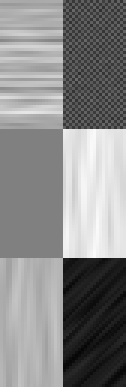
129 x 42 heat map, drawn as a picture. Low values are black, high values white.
The table splits into 3 rows of 2 panels. Panel 1,1: high, streaked across. Panel 1,2: low, checkered. Panel 2,1: middling, flat. Panel 2,2: very high, streaked downward, faint in contrast. Panel 3,1: high, streaked downward, faint in contrast. Panel 3,2: very low, slanting up to the right, faint in contrast.
